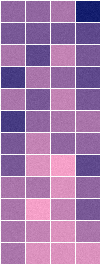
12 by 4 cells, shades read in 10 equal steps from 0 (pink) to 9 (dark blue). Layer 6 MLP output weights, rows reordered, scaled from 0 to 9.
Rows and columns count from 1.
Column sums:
51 36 28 57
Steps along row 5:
up down up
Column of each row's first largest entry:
4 4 2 1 2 1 1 4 4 4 1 1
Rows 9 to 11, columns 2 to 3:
3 1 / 0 2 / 2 1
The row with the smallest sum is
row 12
